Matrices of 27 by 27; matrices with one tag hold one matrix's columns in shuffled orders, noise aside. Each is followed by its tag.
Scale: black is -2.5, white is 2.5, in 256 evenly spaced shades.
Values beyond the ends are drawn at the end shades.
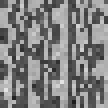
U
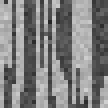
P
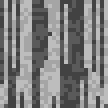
P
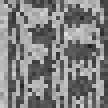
U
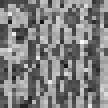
U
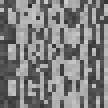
U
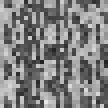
U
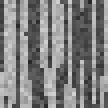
P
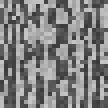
U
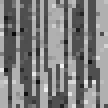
P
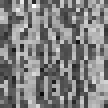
U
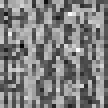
U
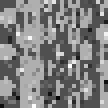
U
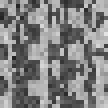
U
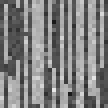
P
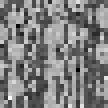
U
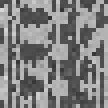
U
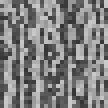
U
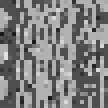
U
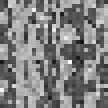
U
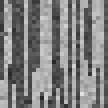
P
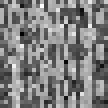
U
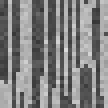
P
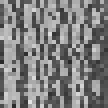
U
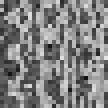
U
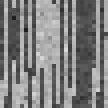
P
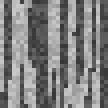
P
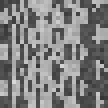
U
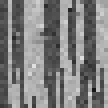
P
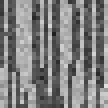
P
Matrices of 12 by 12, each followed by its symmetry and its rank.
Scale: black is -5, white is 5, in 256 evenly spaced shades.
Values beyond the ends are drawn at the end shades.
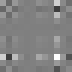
symmetric, rank one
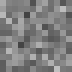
neither, full rank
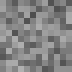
neither, full rank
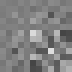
symmetric, rank two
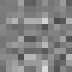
neither, rank two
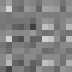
neither, rank two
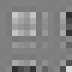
symmetric, rank one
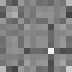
symmetric, rank two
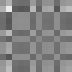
symmetric, rank one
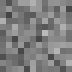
neither, full rank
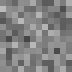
neither, full rank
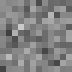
neither, full rank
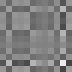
symmetric, rank one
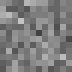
neither, full rank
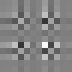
symmetric, rank one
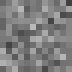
neither, full rank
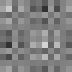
symmetric, rank one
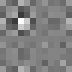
symmetric, rank two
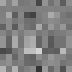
neither, rank two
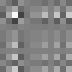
symmetric, rank one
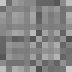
symmetric, rank two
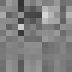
neither, rank two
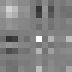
symmetric, rank two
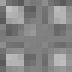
symmetric, rank two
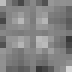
symmetric, rank two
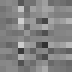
neither, rank two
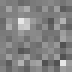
symmetric, rank two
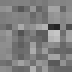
neither, rank two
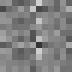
neither, rank two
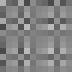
symmetric, rank one
